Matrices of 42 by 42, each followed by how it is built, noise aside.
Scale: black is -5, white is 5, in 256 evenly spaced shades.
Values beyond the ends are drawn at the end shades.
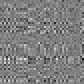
low rank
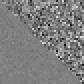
upper triangular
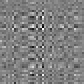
low rank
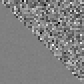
upper triangular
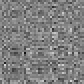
low rank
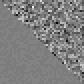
upper triangular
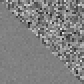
upper triangular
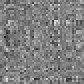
low rank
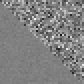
upper triangular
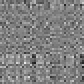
low rank
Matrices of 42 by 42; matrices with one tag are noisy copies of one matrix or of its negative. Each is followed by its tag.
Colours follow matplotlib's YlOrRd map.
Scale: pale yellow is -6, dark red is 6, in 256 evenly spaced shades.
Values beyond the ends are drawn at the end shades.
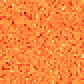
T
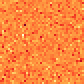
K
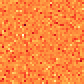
K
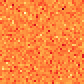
T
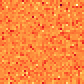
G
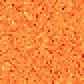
T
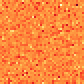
G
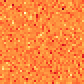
T
